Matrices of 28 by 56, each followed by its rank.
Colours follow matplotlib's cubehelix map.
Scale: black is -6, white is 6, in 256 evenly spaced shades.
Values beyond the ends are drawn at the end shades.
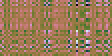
two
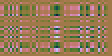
one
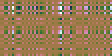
one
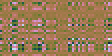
two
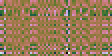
two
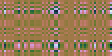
one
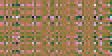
two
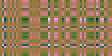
one
